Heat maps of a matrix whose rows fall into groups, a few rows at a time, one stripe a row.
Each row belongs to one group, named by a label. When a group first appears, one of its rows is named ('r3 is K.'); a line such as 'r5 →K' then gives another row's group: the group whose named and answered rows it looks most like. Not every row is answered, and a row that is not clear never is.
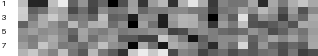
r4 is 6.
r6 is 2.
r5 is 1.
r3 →6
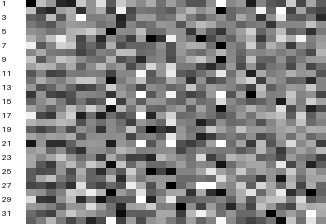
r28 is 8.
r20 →2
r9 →6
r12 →8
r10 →2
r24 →8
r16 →8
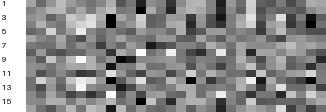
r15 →6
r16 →8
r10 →8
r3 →8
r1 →6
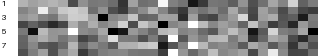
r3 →8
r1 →2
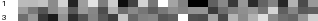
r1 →2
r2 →8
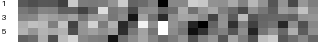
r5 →2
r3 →6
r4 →2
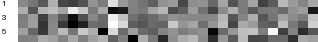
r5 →8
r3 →1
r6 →6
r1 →1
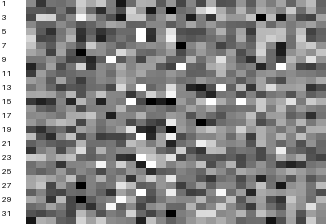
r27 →1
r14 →2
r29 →1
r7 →1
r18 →2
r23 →2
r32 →6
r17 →8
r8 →1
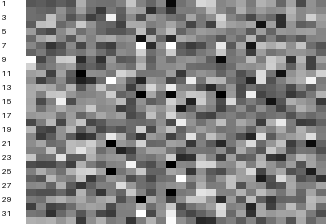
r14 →6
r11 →1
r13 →2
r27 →1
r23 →1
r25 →8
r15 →1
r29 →6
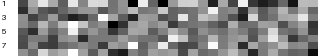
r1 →6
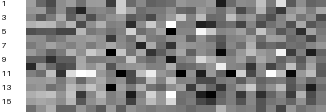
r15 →2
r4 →2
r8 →8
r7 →6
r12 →2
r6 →8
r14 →2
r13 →8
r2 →1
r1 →8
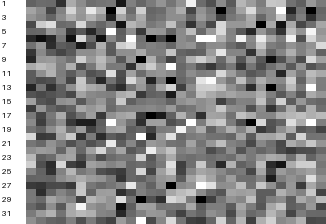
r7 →1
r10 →2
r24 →1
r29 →2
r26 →6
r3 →8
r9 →6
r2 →8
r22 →2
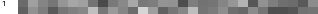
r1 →8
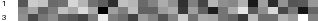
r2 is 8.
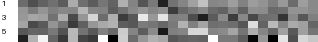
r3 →2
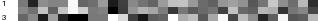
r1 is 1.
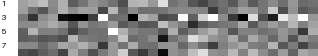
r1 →2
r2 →8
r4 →2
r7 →8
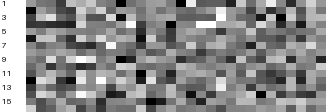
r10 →1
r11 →6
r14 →8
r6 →6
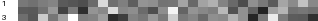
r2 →1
